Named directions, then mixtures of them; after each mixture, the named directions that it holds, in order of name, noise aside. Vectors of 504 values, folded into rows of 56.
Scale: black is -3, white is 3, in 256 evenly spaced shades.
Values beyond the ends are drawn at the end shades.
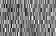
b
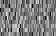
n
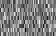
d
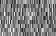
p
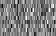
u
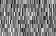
p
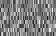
d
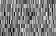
p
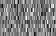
u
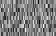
d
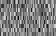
d, u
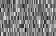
d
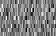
n, u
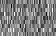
d, p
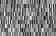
p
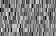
n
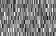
d, p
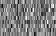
u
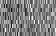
b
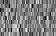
n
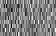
b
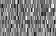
u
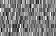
n
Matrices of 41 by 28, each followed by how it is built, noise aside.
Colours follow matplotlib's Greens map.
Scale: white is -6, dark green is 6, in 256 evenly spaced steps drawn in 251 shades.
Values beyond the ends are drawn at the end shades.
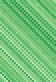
Toeplitz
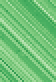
Toeplitz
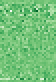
uneven rows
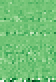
uneven rows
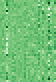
uneven columns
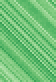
Toeplitz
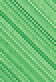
Toeplitz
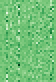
uneven columns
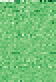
uneven rows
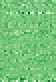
uneven rows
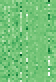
uneven columns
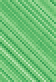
Toeplitz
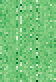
uneven columns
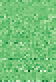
uneven rows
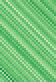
Toeplitz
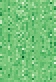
uneven columns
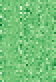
uneven columns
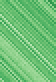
Toeplitz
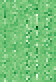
uneven columns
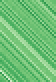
Toeplitz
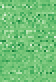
uneven rows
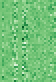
uneven columns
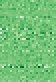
uneven rows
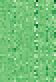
uneven columns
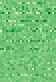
uneven rows
